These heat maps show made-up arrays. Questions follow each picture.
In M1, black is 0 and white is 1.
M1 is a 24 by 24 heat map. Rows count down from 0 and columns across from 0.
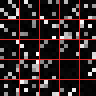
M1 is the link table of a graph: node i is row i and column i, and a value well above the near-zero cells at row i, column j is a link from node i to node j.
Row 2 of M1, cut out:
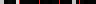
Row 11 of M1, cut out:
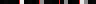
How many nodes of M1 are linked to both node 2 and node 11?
0
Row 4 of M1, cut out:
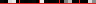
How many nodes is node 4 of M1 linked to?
7
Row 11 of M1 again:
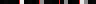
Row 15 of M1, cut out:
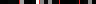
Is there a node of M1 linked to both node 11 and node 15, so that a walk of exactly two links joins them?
yes
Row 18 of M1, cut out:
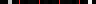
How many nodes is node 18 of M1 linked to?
2
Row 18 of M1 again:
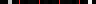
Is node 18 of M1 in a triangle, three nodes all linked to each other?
no
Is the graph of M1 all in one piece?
yes
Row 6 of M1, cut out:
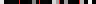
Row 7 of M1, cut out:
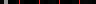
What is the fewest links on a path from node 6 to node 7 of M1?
4
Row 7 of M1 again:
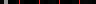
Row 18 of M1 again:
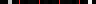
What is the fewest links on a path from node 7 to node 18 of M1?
5
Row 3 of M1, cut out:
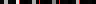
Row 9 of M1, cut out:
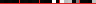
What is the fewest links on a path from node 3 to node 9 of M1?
2
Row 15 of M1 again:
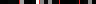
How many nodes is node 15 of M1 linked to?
5
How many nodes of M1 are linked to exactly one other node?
1
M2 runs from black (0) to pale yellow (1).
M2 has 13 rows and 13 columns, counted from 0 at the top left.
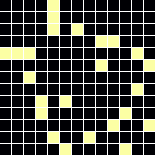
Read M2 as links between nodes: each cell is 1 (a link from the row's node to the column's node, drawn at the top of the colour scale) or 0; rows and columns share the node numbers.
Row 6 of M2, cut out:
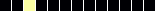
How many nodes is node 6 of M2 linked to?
1
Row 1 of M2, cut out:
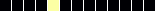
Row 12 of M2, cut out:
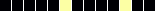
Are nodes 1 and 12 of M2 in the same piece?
no
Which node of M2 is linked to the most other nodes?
node 4
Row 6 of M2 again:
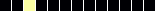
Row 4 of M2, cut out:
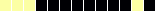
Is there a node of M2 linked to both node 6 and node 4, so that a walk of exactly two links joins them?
yes
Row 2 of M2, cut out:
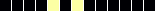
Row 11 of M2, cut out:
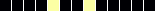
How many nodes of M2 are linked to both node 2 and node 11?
1
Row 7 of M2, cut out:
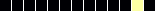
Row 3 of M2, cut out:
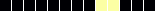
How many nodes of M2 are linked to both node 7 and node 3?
0
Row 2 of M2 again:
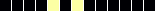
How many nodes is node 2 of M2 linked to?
2
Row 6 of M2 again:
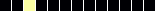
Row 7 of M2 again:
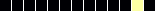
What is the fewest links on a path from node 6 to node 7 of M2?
4
